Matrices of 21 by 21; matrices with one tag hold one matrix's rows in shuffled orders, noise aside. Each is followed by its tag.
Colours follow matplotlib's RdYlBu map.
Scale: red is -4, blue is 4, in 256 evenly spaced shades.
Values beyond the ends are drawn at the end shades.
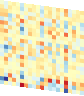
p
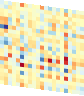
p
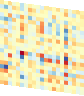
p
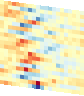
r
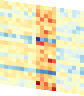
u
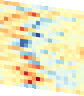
r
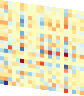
p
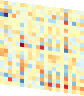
p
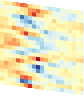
r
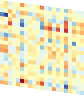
p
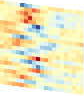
r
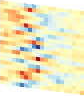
r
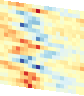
r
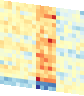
u
